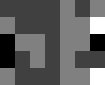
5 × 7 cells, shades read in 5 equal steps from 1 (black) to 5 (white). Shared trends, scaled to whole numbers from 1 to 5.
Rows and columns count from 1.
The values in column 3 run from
2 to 3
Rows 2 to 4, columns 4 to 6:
2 3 3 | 2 3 3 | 2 3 2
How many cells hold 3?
14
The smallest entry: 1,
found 3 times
